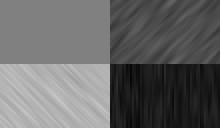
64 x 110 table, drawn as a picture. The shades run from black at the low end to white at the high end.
The table splits into 2 rows of 2 panels. Panel 1,1: middling, flat. Panel 1,2: low, slanting up to the right, faint in contrast. Panel 2,1: high, slanting down to the right, faint in contrast. Panel 2,2: very low, streaked downward, faint in contrast.
